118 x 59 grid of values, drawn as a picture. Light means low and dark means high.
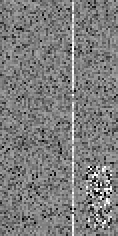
Grain: fine. Odd lines: column 37. Mirror symmetry: none. Stripes: none. Roughest part: bottom right. Histogram: heavy tails on both sides. Odd patch: rougher, in the bottom right. Slope: none.
